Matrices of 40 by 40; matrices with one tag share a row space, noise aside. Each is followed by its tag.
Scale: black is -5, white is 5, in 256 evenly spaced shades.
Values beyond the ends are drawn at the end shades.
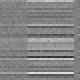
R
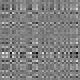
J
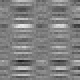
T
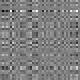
J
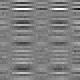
T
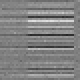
R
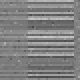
R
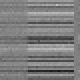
R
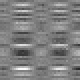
T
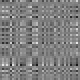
J
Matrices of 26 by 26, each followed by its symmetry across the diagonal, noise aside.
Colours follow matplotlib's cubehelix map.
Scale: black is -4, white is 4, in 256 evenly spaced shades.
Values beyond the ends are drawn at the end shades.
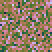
antisymmetric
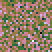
antisymmetric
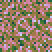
symmetric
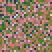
symmetric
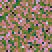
symmetric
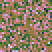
antisymmetric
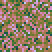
antisymmetric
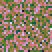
antisymmetric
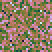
antisymmetric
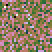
antisymmetric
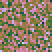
antisymmetric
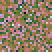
antisymmetric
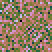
symmetric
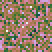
symmetric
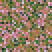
antisymmetric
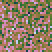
antisymmetric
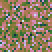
antisymmetric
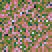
symmetric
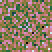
symmetric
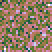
symmetric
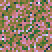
symmetric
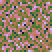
symmetric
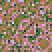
symmetric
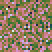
antisymmetric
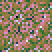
symmetric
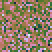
antisymmetric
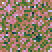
symmetric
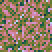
symmetric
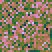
symmetric
